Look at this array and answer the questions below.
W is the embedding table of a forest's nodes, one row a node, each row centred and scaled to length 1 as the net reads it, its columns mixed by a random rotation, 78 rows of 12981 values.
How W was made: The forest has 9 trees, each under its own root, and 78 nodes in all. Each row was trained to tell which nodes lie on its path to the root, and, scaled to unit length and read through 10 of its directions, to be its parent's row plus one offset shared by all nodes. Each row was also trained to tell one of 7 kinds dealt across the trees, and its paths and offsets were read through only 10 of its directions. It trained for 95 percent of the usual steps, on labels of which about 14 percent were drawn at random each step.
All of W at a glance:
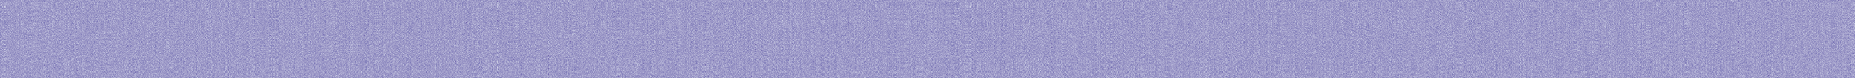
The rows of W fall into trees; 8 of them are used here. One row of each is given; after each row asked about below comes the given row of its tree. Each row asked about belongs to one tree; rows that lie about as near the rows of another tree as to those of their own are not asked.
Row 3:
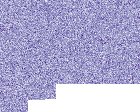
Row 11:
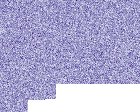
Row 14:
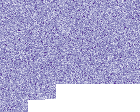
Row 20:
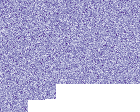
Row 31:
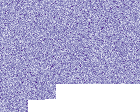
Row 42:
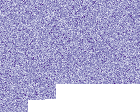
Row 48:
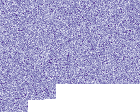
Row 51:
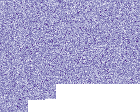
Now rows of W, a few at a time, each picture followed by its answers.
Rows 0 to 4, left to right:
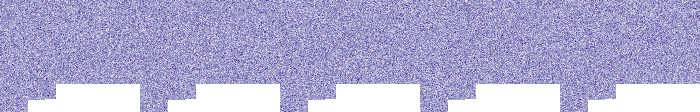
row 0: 42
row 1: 20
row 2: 51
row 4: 51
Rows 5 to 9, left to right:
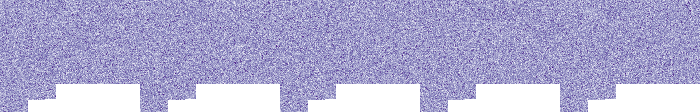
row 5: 51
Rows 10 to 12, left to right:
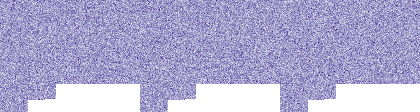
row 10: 11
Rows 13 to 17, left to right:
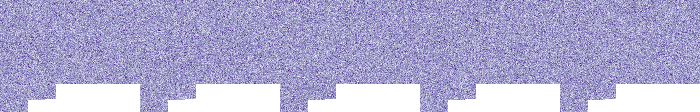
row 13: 42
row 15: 48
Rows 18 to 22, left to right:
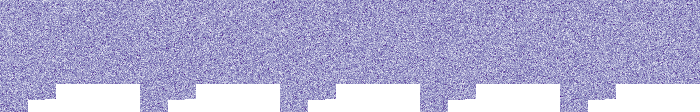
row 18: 31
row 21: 11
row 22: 48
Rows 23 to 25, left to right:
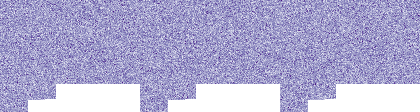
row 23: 42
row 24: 42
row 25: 14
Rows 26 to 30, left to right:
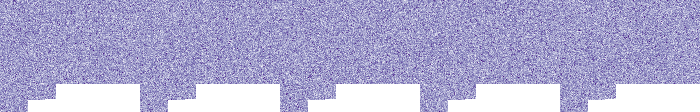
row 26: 11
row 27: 14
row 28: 3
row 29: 11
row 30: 14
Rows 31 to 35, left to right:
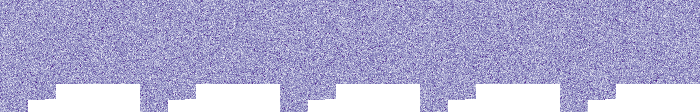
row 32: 31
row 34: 51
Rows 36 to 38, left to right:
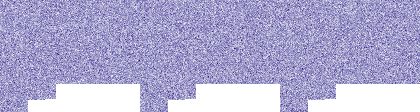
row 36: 14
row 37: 31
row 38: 31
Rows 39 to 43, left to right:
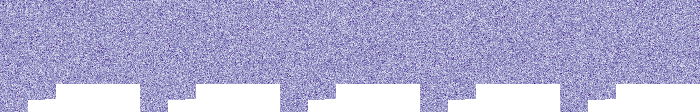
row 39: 11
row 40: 3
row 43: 14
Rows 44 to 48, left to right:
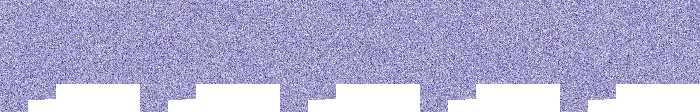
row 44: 3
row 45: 42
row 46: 42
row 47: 14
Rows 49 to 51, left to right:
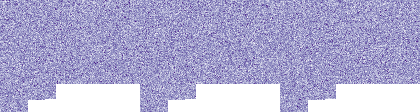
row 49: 3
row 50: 14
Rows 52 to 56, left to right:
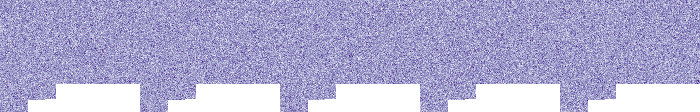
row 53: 11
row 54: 31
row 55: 3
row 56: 48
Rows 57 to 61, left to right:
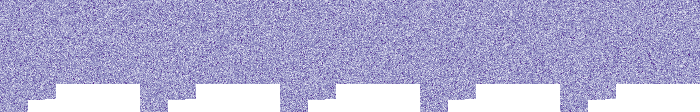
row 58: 3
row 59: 3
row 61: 14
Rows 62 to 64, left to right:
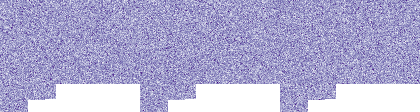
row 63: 51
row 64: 11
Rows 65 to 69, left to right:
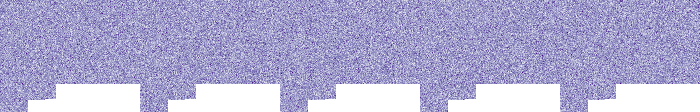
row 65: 42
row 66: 31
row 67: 51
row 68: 3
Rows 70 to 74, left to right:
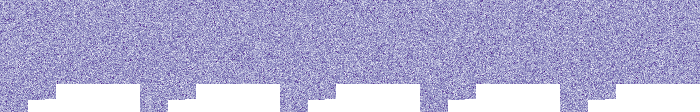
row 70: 31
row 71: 11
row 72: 11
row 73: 3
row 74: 3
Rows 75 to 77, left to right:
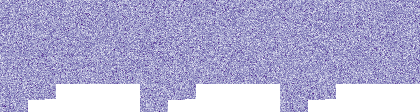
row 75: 31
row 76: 11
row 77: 31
